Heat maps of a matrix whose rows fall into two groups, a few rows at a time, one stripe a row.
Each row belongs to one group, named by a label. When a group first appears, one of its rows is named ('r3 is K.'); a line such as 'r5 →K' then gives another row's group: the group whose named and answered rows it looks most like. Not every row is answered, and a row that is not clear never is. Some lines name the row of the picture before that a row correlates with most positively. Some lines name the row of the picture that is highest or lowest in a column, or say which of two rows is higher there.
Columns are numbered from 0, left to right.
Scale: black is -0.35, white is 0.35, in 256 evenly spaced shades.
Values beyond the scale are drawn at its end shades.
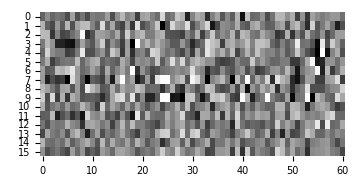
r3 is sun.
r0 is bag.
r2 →sun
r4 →sun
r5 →bag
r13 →bag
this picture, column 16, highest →7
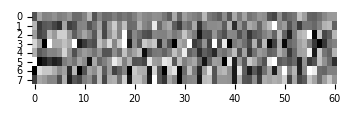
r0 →bag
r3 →sun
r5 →bag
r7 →bag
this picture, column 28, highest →6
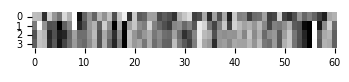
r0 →sun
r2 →sun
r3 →sun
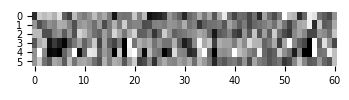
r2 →bag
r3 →sun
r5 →bag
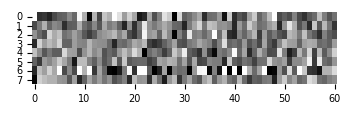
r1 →sun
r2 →sun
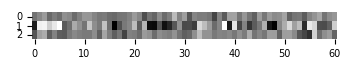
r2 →sun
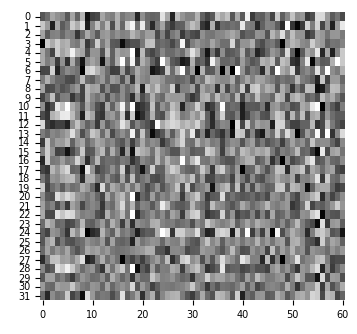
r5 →bag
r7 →sun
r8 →bag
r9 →sun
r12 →bag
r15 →sun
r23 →sun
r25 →sun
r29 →sun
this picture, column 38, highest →3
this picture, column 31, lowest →6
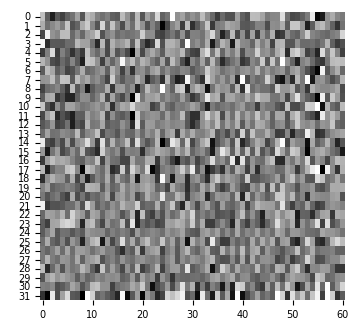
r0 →bag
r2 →bag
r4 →sun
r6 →sun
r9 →sun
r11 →sun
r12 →sun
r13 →bag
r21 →bag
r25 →bag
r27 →bag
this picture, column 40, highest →7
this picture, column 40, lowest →31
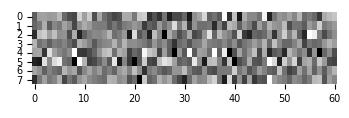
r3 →bag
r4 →sun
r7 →sun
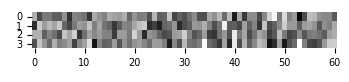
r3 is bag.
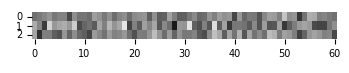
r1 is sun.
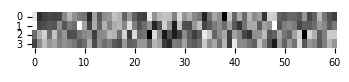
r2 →bag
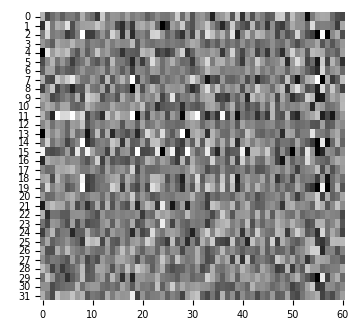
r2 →sun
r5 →sun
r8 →sun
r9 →bag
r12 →sun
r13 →bag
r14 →sun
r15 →bag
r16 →bag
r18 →sun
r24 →sun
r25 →bag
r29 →sun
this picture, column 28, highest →13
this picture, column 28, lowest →11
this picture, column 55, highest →7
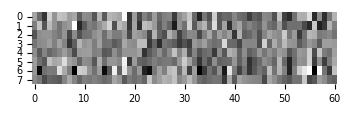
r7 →bag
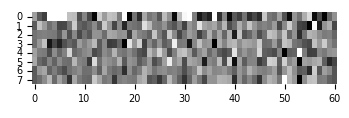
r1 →sun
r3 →sun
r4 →bag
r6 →sun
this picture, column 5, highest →0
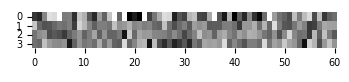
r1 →bag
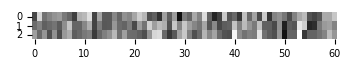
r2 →bag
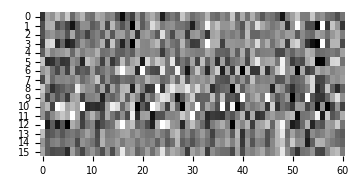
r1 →sun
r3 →sun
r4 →bag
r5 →bag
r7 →bag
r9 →bag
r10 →sun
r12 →bag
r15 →bag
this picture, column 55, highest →11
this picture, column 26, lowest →2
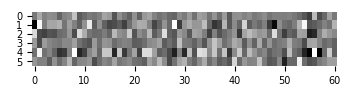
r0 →sun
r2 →bag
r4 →sun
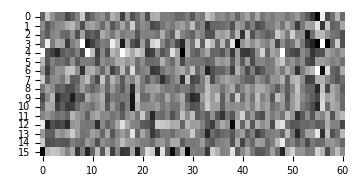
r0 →sun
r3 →sun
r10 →sun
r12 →bag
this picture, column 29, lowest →15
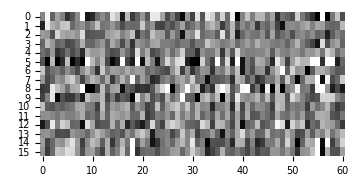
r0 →sun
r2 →sun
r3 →sun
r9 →sun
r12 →sun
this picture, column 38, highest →0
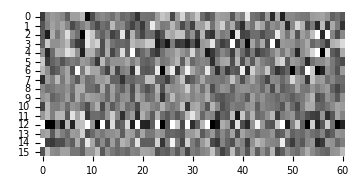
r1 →sun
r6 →bag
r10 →bag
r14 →bag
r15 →bag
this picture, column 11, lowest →12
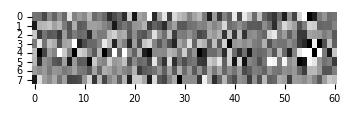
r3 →sun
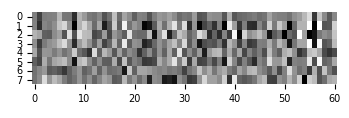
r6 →sun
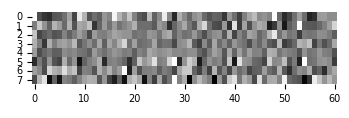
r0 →bag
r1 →bag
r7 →sun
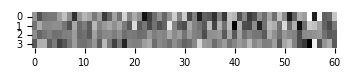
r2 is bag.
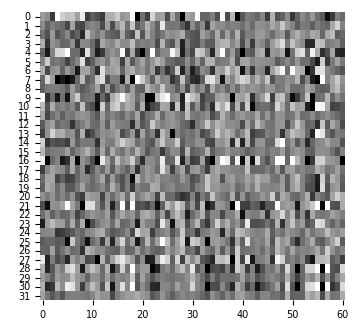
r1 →bag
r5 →sun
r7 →sun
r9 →bag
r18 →sun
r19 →sun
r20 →bag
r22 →bag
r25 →bag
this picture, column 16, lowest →7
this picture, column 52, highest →4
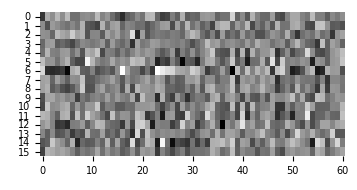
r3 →sun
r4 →bag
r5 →bag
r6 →bag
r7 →sun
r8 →sun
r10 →bag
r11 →bag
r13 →sun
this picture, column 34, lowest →1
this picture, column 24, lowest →11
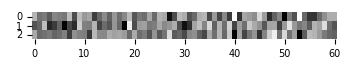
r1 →sun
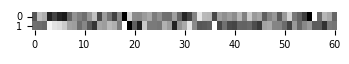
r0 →sun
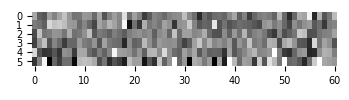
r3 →sun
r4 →bag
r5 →sun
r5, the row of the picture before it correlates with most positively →0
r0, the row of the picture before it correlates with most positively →1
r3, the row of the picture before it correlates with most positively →0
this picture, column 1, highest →2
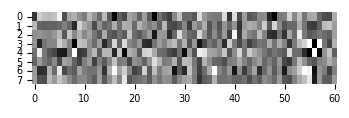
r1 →bag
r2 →bag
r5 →bag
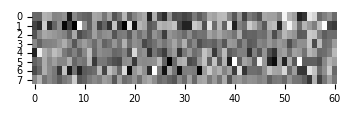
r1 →sun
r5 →bag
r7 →sun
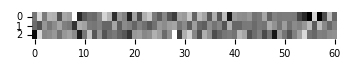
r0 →sun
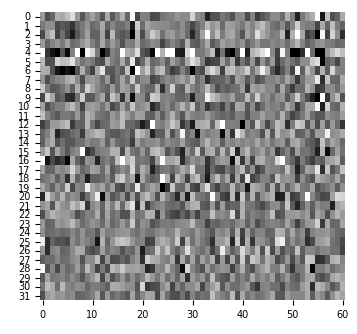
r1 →sun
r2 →sun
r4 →bag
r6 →sun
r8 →bag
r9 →sun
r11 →bag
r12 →sun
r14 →sun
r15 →sun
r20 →bag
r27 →bag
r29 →bag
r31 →bag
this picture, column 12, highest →6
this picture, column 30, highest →4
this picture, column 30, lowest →6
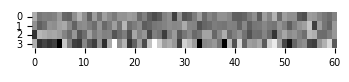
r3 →bag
